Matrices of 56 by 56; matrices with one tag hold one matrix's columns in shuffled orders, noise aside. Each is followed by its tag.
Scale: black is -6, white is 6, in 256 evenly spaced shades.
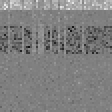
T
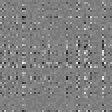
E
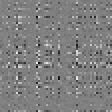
E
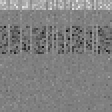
T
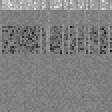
T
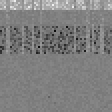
T
